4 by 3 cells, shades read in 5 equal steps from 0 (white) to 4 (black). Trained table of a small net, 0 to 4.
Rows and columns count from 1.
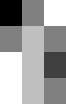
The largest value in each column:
4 2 3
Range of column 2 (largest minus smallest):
1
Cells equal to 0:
3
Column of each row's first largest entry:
1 1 3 3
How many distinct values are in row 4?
3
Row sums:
6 5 4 3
